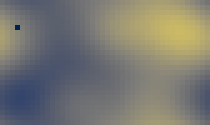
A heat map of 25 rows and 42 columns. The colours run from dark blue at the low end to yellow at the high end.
The bottom left is the ninth with the lowest average. There are no regular stripes. The top right is the ninth with the highest average. Overall the values sit about 50% of the way up the scale. One lone cell stands out, far lower than its neighbours.
